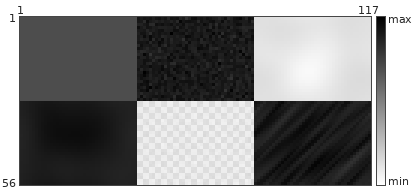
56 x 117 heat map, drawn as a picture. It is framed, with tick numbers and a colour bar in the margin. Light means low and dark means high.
It is made of 2 by 3 panels. Panel 1,1: high, flat. Panel 1,2: very high, fine-grained, faint in contrast. Panel 1,3: very low, smooth, faint in contrast. Panel 2,1: very high, smooth, faint in contrast. Panel 2,2: very low, checkered, faint in contrast. Panel 2,3: very high, slanting up to the right, faint in contrast.
